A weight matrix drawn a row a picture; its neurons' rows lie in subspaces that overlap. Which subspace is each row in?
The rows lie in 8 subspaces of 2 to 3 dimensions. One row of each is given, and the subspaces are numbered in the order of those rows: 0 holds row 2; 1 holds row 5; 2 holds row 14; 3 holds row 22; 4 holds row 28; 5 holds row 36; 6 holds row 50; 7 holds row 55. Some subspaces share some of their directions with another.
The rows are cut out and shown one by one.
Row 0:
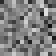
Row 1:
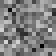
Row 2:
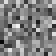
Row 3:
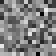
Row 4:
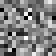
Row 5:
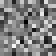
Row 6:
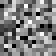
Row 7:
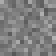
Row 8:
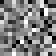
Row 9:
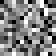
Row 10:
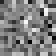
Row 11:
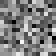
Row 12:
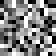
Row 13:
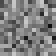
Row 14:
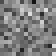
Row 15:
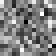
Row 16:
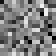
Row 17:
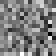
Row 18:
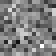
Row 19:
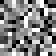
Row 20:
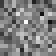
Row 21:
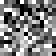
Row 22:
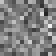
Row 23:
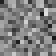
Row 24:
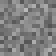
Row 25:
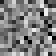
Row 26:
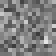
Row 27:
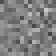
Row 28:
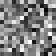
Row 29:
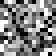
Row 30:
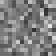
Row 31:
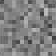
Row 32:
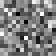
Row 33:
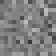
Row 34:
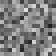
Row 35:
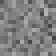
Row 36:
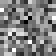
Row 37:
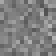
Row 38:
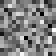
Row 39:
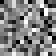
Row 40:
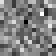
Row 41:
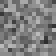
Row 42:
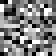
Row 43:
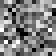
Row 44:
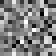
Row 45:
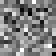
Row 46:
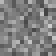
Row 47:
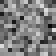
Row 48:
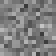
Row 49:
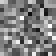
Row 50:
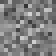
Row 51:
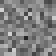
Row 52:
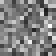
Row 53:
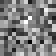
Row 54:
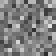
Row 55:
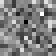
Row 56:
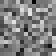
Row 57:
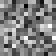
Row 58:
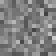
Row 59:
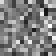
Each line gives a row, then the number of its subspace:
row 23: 4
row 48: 6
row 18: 3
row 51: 5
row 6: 6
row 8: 1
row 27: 6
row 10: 5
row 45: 2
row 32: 7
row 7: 4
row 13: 6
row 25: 7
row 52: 4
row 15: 7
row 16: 0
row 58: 2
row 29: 3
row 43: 3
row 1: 3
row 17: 7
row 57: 6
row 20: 7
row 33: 5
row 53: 5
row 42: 6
